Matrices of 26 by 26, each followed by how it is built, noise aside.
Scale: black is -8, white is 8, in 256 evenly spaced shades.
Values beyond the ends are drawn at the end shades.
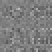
low rank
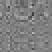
low rank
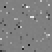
sparse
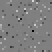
sparse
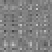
low rank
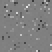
sparse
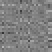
low rank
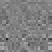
low rank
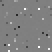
sparse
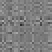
low rank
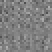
low rank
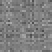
low rank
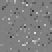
sparse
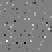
sparse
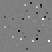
sparse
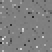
sparse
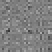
low rank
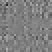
low rank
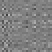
low rank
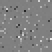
sparse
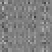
low rank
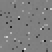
sparse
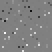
sparse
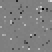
sparse
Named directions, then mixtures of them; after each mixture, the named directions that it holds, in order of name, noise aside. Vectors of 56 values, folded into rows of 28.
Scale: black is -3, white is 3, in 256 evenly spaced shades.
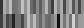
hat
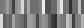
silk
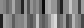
silk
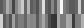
silk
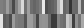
silk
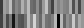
hat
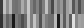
hat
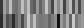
hat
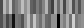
hat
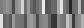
silk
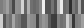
silk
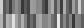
hat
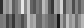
hat, silk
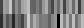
hat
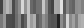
hat, silk
